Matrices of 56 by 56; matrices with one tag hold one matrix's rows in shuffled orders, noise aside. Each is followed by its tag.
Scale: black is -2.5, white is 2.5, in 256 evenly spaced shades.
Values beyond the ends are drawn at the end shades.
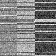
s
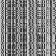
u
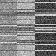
s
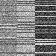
s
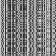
u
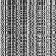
u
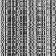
u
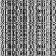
u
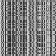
u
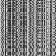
u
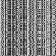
u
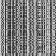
u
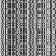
u
